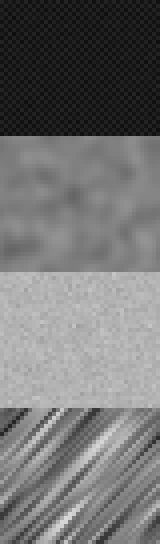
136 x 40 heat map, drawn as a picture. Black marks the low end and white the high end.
It is made of 4 by 1 panels. Panel 1,1: very low, checkered, faint in contrast. Panel 2,1: middling, blotchy, faint in contrast. Panel 3,1: high, fine-grained, faint in contrast. Panel 4,1: middling, slanting up to the right, strong in contrast.
